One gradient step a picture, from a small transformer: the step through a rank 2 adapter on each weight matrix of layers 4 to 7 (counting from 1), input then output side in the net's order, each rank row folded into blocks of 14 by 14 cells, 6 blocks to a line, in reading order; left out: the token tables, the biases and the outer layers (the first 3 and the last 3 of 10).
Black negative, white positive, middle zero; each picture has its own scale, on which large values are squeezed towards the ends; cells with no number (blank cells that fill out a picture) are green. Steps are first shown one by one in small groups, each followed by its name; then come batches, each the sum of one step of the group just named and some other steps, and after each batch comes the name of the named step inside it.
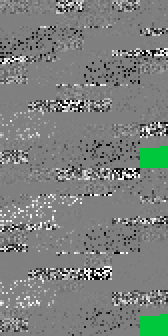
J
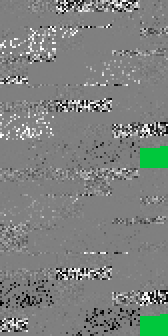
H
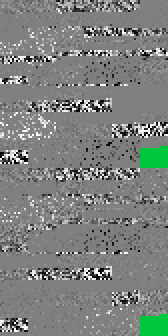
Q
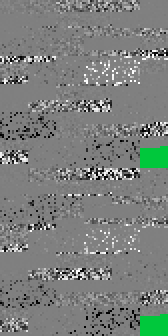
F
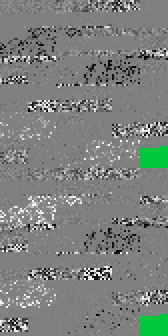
Q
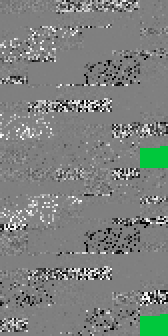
H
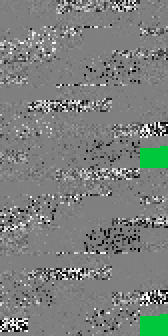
H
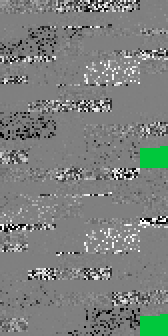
F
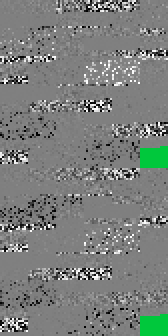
F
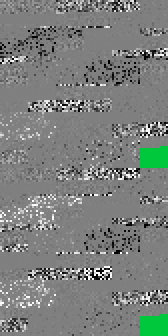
J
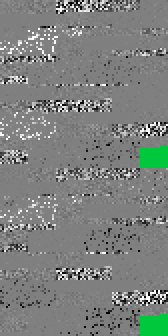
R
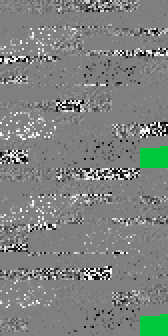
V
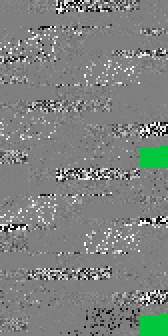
R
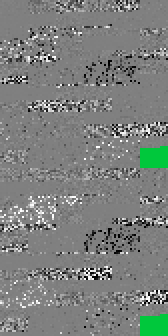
R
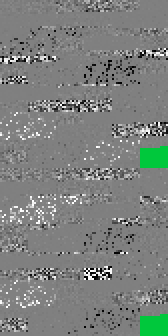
V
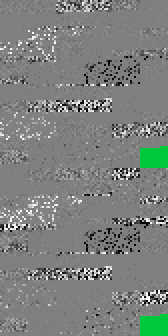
R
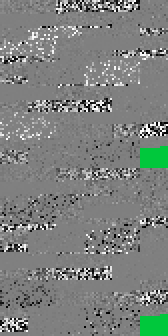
R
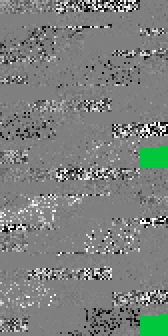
R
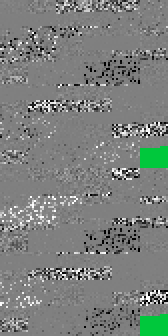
R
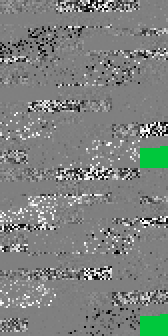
V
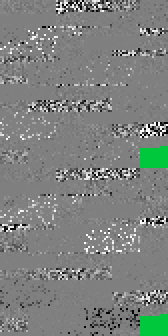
R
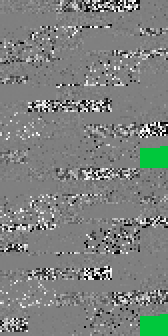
V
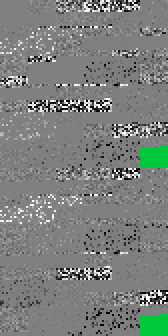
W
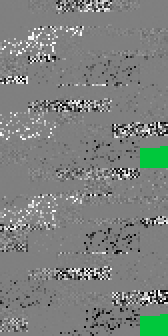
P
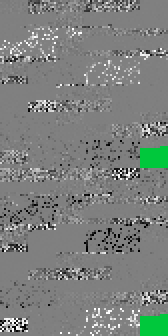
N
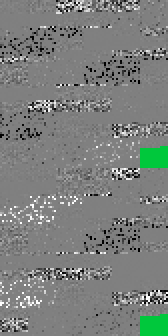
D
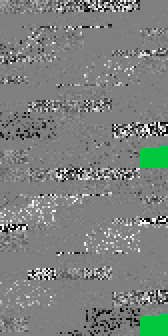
P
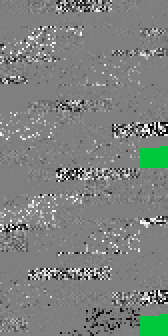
P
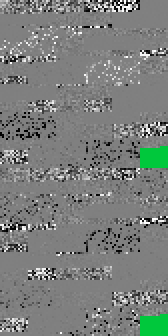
N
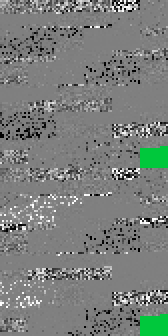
D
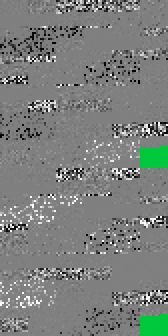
D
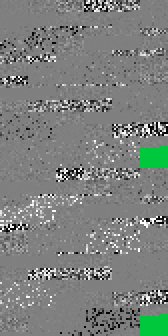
W
